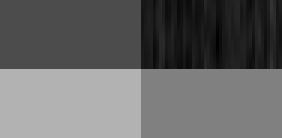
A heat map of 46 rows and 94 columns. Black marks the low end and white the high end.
The table splits into 2 rows of 2 panels. Panel 1,1: low, flat. Panel 1,2: very low, streaked downward, faint in contrast. Panel 2,1: high, flat. Panel 2,2: middling, flat.
